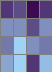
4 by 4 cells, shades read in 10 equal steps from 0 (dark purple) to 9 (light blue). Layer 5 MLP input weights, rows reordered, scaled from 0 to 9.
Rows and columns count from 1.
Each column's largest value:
7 9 6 8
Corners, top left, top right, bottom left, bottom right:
2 2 7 8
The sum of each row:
7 21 25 26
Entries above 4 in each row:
0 3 4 3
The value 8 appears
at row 4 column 4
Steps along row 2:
same down up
